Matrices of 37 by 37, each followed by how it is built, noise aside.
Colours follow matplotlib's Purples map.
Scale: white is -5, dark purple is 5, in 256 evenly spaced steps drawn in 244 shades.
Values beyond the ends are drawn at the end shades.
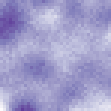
smooth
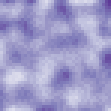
smooth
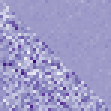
lower triangular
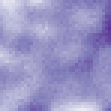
smooth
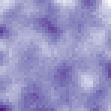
smooth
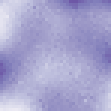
smooth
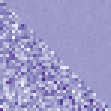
lower triangular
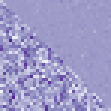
lower triangular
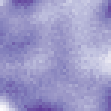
smooth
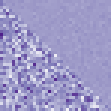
lower triangular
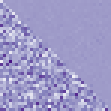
lower triangular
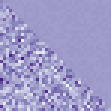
lower triangular
